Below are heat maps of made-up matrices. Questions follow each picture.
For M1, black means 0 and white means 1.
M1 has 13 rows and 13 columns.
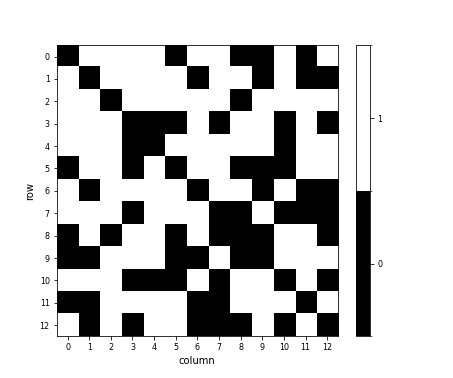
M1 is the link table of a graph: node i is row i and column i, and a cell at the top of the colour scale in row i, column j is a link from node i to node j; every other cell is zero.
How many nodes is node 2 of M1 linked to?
11
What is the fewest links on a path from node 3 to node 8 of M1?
1
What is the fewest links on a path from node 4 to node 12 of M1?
1
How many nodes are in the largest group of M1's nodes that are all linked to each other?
5
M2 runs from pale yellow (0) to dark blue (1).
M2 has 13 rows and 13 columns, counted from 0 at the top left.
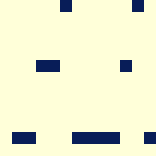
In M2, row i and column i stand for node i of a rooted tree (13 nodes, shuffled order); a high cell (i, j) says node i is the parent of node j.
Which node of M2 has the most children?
11
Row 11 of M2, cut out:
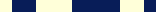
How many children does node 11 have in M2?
7
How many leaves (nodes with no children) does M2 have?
10
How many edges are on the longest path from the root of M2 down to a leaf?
2
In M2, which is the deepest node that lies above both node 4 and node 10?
5
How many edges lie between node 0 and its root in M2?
0
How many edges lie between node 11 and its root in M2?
1
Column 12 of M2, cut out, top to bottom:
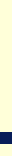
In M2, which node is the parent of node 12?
11
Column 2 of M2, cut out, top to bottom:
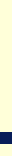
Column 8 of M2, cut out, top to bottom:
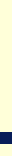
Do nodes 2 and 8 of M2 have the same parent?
yes
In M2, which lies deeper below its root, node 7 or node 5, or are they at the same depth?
node 7
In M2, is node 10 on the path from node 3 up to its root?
no
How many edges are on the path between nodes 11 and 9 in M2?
1
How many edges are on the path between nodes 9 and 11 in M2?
1
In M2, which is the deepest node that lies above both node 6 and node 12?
11
